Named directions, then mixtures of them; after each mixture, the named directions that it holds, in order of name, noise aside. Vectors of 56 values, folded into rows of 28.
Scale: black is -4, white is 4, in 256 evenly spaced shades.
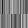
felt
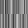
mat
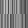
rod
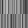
felt, rod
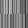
rod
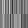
felt, rod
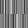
mat, rod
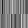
felt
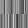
mat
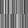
mat, rod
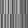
rod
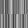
mat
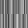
mat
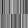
felt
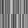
felt, mat
